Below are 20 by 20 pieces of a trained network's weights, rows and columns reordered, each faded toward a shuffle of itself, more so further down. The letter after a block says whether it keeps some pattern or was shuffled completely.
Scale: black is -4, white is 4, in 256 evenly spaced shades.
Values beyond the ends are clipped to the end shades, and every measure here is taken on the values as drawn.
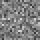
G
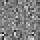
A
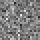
G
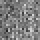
A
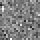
G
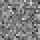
G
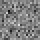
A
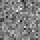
G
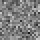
A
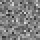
G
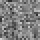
A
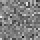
G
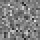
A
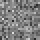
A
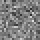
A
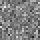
A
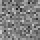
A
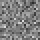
A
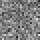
G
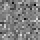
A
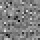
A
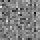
A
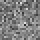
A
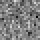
G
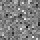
G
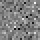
G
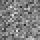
G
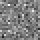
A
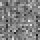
A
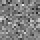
G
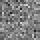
A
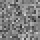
G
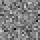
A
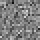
G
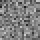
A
